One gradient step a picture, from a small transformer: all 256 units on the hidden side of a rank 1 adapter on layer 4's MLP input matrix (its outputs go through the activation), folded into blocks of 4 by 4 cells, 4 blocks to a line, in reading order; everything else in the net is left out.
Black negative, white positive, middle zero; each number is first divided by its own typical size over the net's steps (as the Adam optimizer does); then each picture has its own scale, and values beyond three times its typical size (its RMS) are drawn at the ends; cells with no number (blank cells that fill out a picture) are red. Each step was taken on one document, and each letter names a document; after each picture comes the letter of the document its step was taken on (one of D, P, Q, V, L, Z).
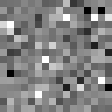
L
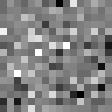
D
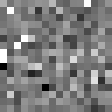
D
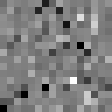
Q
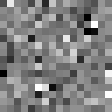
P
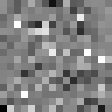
Q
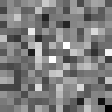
L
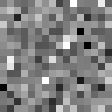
D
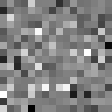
D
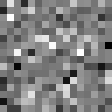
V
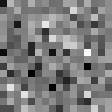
Q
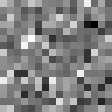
L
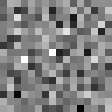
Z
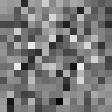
Z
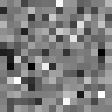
Z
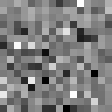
Z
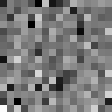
P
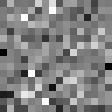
P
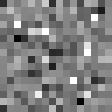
Q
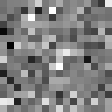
P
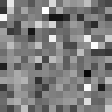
L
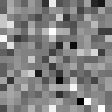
L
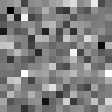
V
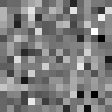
Z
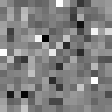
D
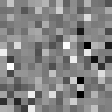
D
